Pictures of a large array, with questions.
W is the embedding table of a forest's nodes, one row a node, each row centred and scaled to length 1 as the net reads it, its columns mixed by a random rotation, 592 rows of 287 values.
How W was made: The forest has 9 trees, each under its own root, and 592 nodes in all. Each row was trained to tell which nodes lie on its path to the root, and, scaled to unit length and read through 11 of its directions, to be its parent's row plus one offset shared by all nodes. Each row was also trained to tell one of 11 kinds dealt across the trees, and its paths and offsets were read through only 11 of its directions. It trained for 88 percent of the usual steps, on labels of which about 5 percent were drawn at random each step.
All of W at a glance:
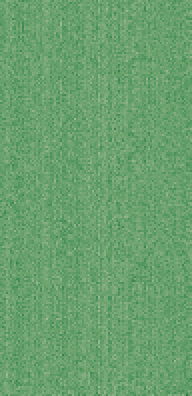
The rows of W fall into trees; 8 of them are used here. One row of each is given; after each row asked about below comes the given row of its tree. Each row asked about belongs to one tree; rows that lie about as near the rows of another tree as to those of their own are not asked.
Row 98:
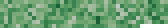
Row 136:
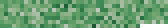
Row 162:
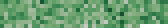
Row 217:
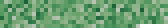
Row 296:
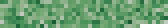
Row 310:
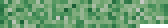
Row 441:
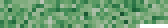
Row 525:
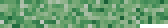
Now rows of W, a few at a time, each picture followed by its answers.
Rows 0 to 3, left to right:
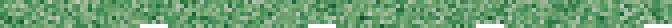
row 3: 98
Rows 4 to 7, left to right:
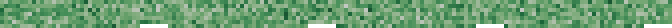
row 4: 162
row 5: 136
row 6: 217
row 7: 162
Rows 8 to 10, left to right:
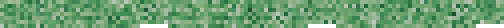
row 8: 296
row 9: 136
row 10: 136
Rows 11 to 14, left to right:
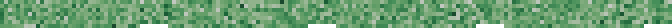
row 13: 136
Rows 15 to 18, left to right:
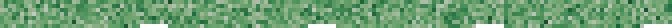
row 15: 441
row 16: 217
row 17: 441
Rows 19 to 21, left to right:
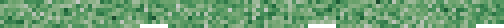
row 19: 217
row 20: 136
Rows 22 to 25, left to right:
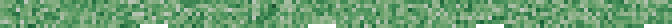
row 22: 296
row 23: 136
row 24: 525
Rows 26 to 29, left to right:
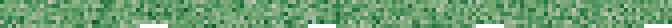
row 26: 98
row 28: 310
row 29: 525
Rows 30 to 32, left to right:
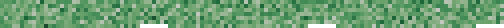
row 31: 441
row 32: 296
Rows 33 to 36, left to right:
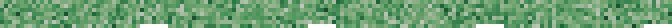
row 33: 441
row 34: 310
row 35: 310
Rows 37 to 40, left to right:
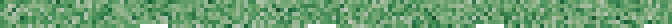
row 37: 98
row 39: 98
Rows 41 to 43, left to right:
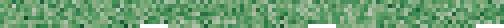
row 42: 162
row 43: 98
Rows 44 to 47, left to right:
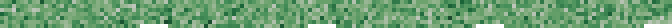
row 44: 310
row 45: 217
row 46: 217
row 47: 136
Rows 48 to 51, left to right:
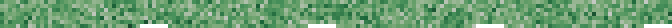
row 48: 217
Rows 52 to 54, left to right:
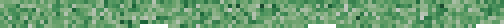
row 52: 525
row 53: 525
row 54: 136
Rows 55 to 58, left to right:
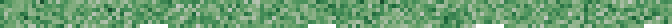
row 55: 217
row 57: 162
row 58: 136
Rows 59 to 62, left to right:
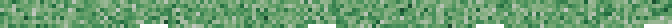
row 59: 310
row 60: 98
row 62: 136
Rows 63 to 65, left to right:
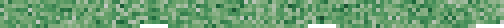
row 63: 310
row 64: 217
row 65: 296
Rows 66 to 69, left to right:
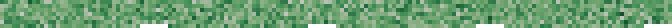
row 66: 296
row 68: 441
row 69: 162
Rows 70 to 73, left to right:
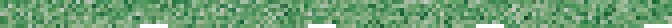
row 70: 441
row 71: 441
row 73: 98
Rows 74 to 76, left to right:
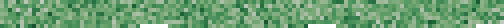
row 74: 296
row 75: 525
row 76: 296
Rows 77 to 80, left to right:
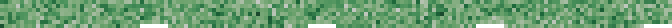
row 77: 136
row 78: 98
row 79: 136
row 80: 162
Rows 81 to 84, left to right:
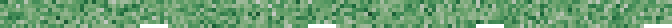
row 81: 296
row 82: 217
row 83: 525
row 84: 217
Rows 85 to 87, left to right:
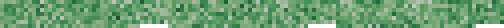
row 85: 296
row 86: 296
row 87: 217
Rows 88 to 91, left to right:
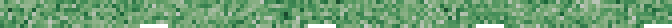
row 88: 441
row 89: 441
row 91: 217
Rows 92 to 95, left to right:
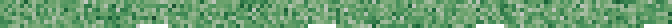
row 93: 296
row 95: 310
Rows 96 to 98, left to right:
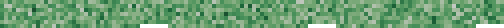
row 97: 136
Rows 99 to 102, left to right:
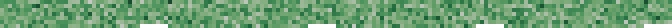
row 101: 98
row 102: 441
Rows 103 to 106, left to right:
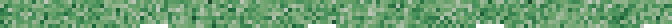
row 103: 136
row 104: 217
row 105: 98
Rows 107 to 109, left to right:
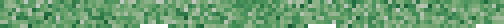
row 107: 98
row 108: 296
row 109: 162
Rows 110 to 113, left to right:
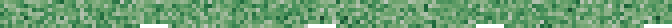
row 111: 441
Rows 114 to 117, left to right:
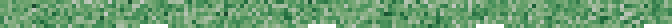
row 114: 217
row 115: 296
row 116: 98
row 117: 98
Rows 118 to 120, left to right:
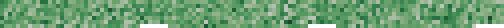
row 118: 98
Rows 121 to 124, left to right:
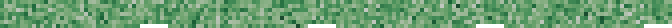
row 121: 217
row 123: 310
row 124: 98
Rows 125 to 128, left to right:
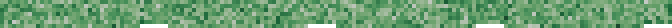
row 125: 162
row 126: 162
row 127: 217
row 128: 217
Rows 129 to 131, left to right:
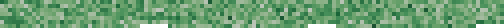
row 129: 441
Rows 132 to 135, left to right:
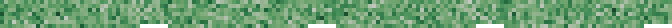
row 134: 136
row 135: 98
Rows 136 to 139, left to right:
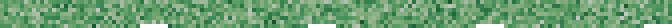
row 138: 136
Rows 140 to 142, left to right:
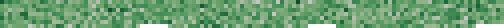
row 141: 217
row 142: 441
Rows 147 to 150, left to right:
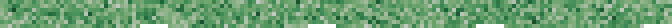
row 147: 162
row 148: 162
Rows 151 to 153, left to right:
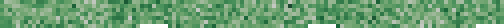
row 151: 217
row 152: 310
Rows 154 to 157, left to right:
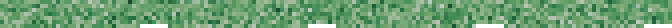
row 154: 162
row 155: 98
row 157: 162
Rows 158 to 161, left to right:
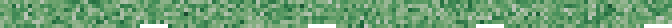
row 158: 296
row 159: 441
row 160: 525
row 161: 136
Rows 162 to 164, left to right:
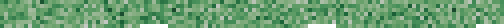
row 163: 136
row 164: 136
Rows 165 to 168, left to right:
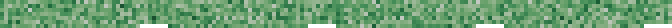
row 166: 217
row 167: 310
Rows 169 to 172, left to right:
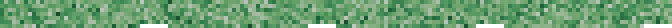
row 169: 217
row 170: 217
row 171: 98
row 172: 441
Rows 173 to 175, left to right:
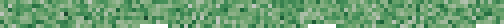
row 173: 441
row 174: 162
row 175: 136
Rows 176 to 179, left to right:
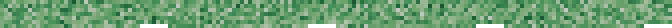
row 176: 441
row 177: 441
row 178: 525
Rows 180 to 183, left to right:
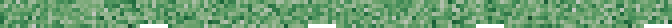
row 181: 136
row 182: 310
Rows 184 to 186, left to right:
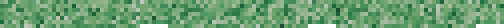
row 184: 310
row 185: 441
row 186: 162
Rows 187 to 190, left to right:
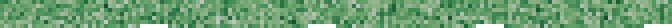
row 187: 162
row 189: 98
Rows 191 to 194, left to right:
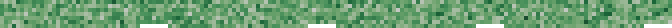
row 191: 162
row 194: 136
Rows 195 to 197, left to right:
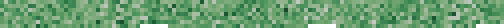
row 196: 296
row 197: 136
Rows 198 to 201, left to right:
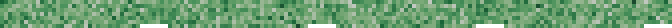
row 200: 98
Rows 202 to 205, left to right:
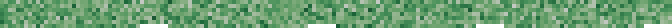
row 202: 310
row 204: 441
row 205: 441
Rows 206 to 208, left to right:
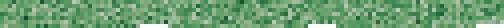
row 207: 296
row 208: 136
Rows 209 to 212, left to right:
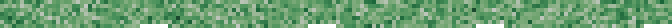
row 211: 296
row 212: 441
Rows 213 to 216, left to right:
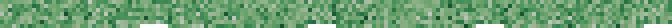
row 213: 441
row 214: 217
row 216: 441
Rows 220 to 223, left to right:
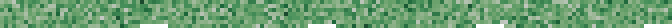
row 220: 296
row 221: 441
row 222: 296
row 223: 525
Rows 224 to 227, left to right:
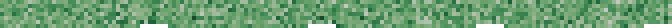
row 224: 162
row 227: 296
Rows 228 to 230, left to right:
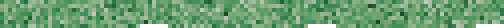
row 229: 217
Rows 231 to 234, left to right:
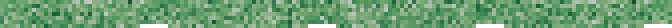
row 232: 525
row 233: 98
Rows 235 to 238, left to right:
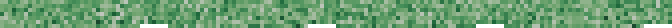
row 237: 217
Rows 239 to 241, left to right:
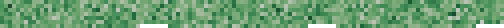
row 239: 310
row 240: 98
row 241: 296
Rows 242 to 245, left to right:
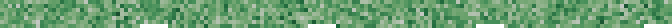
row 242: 136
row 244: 162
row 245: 98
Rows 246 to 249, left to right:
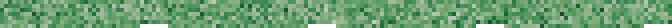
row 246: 525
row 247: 296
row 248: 525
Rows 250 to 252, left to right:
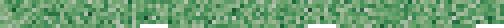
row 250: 162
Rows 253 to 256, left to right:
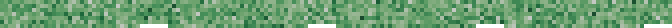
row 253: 98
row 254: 98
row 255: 310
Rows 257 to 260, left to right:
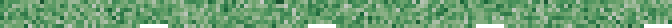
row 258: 98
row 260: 136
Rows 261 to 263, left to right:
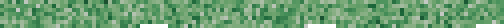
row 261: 162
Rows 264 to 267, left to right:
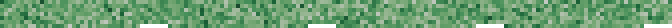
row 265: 525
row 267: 441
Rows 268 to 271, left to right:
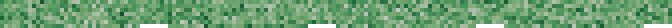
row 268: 217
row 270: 162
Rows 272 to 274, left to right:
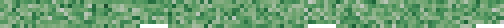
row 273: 310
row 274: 296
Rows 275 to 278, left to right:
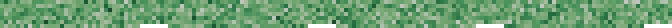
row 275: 525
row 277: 441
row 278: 98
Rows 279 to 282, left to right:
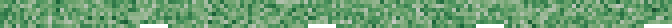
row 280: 136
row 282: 136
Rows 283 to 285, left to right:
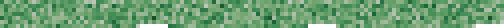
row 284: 98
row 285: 441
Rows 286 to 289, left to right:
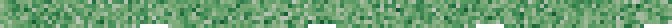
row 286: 525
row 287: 525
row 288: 441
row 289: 296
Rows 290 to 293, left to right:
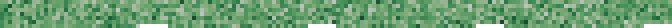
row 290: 310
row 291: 310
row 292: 310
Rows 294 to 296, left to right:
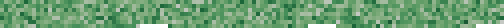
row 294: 217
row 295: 441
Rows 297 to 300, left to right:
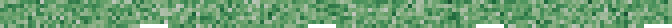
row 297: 296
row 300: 162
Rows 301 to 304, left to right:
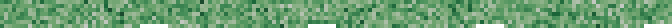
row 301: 162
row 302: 162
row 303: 441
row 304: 98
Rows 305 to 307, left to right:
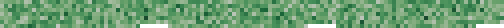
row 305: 296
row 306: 162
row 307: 296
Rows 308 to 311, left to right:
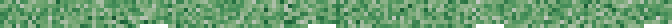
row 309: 310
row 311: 136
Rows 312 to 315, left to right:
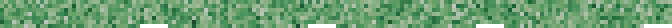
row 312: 217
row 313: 136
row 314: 98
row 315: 310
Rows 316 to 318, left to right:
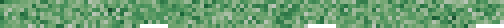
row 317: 441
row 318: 136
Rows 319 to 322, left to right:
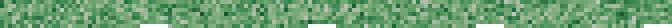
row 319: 310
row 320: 525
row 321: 217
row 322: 441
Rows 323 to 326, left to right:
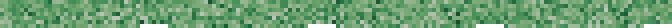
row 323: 525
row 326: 162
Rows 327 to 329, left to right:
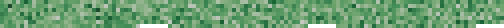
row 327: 310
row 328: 162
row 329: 525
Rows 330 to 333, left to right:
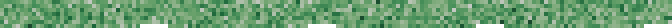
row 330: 136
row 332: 310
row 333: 296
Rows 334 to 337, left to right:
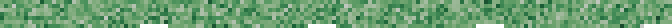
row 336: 98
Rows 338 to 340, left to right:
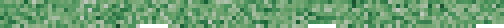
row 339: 525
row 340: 525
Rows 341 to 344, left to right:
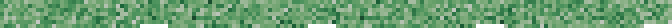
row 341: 98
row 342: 217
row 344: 136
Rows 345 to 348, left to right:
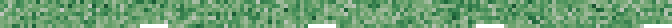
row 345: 296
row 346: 296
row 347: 441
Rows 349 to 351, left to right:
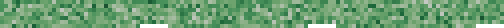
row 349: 162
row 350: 296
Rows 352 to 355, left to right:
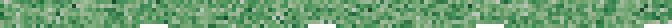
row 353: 136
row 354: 441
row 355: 98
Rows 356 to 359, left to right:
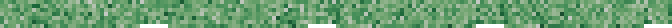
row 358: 217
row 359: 217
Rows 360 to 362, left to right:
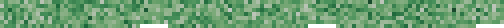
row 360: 296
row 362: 296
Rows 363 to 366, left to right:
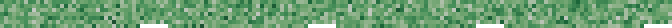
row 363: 136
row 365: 310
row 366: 296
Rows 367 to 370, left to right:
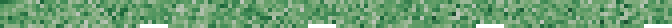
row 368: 98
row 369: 136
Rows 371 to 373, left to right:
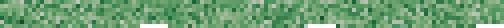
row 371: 217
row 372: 217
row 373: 162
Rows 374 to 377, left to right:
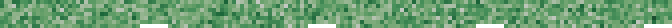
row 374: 310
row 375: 98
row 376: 296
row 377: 162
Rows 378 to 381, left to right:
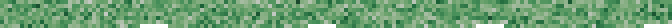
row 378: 217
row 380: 441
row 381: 98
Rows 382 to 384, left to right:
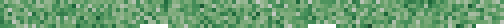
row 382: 98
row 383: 217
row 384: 296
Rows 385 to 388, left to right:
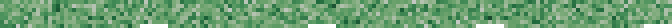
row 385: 98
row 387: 217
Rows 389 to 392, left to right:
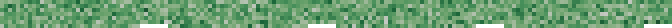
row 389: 296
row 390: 162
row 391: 162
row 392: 525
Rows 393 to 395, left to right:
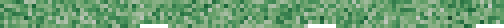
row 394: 441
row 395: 217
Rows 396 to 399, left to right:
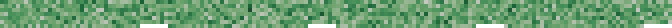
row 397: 136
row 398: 162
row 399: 136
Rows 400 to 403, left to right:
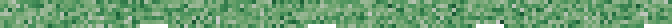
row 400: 441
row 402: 217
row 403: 441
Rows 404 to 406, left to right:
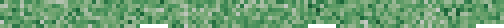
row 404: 525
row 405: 98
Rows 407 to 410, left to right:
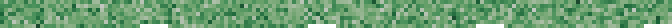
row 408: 98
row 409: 296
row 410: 441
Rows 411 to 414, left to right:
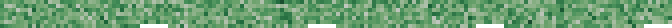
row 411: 217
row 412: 162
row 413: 441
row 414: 136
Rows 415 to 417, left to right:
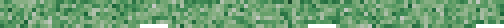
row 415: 441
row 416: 525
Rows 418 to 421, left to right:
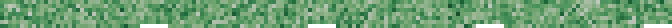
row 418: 217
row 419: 441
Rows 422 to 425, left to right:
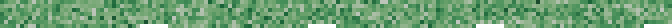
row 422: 217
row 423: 98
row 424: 136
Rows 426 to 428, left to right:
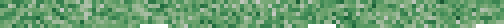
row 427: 217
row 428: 441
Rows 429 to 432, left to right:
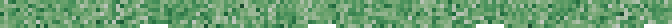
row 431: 217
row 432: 136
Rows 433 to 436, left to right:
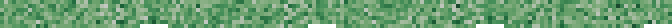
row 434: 98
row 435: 310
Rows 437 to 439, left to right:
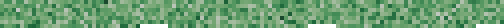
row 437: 162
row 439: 525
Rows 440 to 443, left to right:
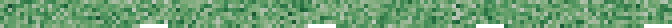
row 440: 136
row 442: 98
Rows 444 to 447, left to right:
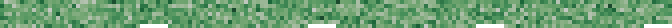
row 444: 217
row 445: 217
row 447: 162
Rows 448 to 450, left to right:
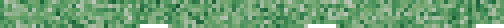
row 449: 310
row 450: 441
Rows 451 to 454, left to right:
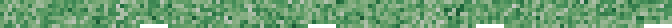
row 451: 98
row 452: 310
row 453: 217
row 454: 441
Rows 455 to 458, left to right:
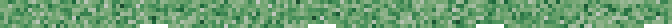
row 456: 162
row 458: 136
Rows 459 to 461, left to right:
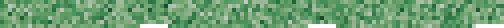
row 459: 98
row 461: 217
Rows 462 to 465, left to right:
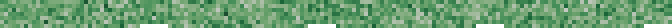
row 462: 162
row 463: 217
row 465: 217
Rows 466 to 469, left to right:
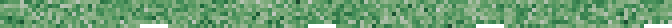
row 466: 217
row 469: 296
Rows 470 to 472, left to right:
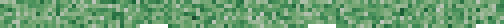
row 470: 162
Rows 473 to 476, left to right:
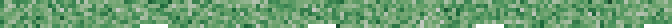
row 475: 217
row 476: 162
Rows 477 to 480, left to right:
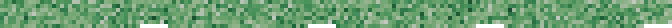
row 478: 217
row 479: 441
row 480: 136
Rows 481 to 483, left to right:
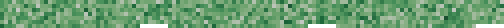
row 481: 98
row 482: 310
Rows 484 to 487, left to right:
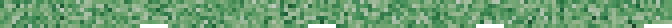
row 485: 217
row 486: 98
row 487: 136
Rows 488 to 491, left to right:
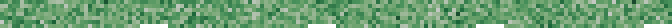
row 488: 525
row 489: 217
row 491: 217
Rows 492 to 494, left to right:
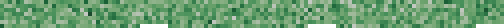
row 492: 162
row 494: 98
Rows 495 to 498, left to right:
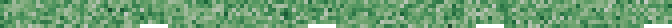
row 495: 98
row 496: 296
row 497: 441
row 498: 310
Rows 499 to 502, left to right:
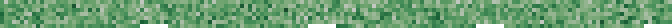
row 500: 136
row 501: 98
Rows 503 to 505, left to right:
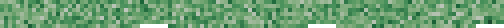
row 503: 296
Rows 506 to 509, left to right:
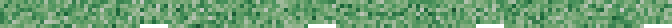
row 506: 441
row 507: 296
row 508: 296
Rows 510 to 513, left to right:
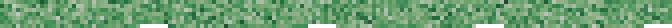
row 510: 310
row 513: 217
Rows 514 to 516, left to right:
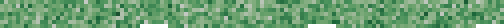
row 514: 136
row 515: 310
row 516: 310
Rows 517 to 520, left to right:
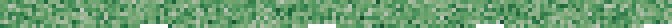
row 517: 217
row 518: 441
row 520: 162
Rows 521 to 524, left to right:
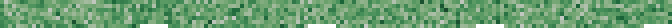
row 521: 217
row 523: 525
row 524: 310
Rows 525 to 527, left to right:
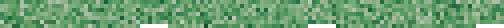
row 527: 217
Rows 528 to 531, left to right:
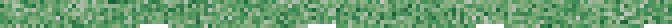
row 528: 310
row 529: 296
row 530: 136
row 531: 217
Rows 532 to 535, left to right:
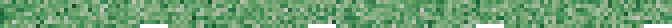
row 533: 217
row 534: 296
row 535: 525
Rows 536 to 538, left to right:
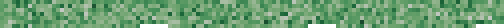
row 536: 525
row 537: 525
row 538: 525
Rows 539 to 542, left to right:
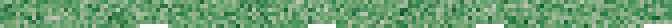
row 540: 296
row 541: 441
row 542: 217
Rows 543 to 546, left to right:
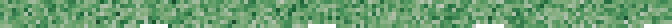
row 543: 162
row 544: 441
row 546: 441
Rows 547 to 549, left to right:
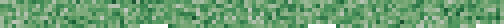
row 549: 441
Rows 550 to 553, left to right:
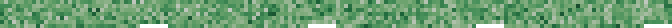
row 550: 310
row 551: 136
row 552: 296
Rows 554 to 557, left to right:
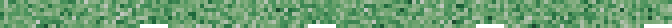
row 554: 217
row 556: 217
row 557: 296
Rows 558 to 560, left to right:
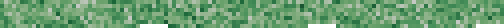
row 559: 441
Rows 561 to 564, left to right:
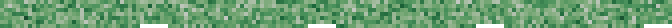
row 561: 217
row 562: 310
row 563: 98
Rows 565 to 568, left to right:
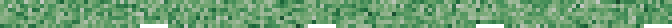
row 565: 441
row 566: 310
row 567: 525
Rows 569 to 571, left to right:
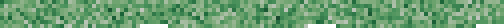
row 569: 310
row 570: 162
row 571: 525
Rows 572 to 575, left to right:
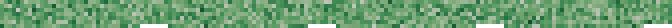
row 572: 162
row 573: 217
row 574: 136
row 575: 217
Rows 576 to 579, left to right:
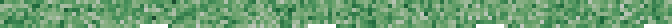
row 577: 441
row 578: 525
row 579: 98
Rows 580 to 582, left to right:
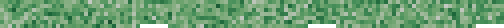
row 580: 162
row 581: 217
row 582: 525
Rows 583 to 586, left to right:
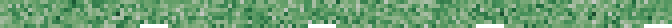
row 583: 296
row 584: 98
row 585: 217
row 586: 217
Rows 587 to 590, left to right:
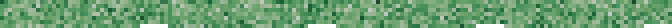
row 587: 98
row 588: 217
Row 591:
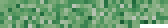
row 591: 525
